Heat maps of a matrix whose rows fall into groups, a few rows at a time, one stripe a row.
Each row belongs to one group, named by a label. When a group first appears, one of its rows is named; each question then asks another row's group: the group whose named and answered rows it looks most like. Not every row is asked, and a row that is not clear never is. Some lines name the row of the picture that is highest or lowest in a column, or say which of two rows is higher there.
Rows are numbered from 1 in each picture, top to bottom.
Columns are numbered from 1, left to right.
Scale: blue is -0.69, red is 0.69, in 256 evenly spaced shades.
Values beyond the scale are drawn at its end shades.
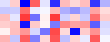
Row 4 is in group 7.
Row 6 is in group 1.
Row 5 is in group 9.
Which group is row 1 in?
7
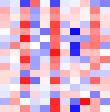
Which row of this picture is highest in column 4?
1
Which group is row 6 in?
1
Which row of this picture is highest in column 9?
15
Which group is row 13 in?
1
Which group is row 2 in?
1
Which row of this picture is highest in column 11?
9
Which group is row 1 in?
7
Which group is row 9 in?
1
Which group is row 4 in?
1
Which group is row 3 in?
1
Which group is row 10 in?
1
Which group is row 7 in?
9
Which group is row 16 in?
9
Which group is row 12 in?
1
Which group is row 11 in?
7
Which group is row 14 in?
7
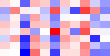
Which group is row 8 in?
7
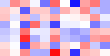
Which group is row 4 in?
7
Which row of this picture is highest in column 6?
8
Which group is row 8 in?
9
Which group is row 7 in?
7
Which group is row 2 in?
7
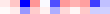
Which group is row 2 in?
7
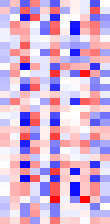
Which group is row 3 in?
7
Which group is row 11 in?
9
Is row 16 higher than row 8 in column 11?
Yes
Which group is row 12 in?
7
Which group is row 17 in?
7
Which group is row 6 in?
1
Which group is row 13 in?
7
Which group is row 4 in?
9
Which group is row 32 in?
1
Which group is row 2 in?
1
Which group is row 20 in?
1
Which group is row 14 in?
1
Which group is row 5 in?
9
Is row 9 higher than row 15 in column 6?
No
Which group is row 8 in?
9
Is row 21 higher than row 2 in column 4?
Yes
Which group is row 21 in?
7
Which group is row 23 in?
1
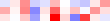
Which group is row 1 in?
1
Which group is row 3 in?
9
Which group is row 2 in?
1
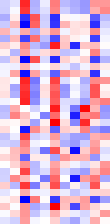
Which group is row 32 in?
1
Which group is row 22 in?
9
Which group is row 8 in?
1
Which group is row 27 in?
1
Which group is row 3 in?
7
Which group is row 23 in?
7
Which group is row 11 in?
7
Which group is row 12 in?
1
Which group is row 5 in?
1
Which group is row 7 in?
9
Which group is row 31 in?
1
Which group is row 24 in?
1
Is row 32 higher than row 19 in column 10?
Yes
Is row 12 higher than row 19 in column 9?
No
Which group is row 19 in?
7
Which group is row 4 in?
7
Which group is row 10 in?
1
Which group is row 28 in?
1
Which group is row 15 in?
1
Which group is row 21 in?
1
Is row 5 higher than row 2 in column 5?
Yes
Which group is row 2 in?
1
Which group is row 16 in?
9
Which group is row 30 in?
9
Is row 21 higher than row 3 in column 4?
No
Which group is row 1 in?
1
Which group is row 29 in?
7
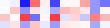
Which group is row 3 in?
1
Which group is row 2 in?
7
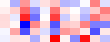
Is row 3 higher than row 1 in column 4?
No
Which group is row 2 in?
1
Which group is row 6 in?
9
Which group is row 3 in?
1
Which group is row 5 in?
7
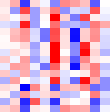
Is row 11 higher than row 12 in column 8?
Yes
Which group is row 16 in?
7
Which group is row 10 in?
9
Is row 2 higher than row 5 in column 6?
No
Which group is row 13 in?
7
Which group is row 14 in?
1
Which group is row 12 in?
9
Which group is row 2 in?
1
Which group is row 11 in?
1
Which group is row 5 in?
9
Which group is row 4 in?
1
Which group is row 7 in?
9
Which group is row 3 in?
9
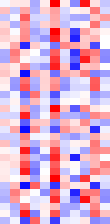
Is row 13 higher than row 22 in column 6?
No
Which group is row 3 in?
1
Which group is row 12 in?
1
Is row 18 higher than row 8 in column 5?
Yes
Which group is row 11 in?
7
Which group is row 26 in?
9
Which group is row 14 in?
7
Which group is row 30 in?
1
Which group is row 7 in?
7
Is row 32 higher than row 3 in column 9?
Yes
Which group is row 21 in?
1
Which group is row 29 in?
9
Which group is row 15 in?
7
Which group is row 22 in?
1
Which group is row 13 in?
1
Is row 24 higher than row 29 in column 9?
No
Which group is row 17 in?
1
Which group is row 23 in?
9
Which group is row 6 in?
9
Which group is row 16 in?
9
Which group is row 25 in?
1
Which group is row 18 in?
7
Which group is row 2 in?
1
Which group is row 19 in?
7
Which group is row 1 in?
9
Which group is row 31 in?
1
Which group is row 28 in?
9
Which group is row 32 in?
7
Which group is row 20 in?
1
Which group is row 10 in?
9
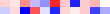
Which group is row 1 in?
9
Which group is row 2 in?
7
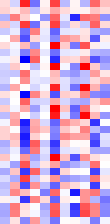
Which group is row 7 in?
9
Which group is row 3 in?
9
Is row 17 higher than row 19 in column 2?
Yes
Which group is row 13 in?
9
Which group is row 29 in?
7
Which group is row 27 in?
7
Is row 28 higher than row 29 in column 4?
No
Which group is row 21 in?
7
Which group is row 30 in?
9
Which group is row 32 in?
7
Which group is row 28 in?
9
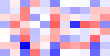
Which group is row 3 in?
1
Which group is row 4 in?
9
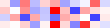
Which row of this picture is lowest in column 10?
3
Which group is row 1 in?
1
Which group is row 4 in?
9
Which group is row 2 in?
9
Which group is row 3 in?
7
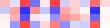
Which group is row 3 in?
7
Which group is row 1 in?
1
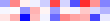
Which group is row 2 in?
7
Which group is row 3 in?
7
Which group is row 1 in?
9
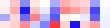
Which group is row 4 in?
9
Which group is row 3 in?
7
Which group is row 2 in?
7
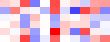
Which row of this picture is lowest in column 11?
2
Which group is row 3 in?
7
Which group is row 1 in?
1
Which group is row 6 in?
1
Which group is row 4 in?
7
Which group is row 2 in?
9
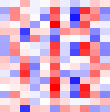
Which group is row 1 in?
1
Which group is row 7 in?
9
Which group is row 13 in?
9
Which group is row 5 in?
7
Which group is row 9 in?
1
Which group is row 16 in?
7
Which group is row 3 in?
9
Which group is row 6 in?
7
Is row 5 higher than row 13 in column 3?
No
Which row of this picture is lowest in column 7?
11
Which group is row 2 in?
9
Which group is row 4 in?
9
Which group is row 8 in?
9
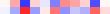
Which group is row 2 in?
1
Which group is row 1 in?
7
